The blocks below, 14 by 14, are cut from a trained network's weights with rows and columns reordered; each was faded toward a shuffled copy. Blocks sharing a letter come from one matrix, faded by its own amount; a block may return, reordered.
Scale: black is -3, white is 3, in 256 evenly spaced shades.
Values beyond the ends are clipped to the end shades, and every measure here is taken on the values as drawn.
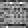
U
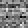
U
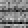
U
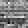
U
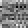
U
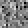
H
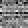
U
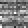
U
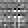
U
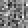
H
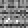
U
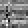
U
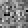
H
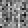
H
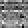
U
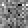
H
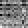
U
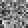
H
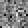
H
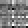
U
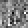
H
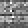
U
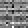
U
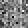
H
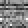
U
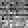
U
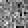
H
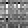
U
